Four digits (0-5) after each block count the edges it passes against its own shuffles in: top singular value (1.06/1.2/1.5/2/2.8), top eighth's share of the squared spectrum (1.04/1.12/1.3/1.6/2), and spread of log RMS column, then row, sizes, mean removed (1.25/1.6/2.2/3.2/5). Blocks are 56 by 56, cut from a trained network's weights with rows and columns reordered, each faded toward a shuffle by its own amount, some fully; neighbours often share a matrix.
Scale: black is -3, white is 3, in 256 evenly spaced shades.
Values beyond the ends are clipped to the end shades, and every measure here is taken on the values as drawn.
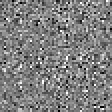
3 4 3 2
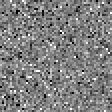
0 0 0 0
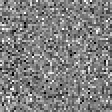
2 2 1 1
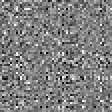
3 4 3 3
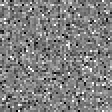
0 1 0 0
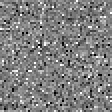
1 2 0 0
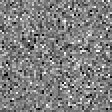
2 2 0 0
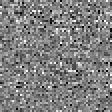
3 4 2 3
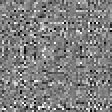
3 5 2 3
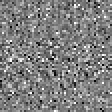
2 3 1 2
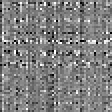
3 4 2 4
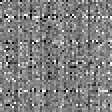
3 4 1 3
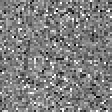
1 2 1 1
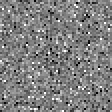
0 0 0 0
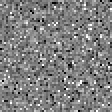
0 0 0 0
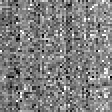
3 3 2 2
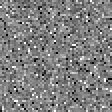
0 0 0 0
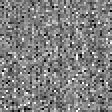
2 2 1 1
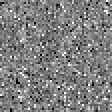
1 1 0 0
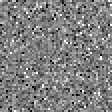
0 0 0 0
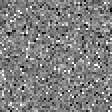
0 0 0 0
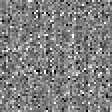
2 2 0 1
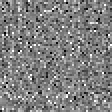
1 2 0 1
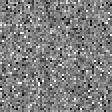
0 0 0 0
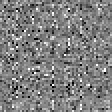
2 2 2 0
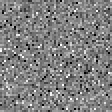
1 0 0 0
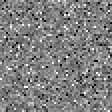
1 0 0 0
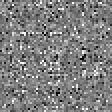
2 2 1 1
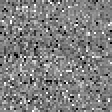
2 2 1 1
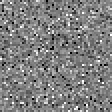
1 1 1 0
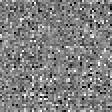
2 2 1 0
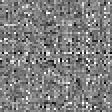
2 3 2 3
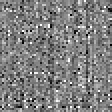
2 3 1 2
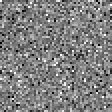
1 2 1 0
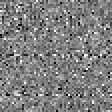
2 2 0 1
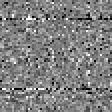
3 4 1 2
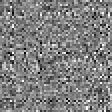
3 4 2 2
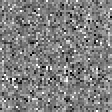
2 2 0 1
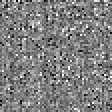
2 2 0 1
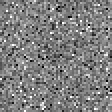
1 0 0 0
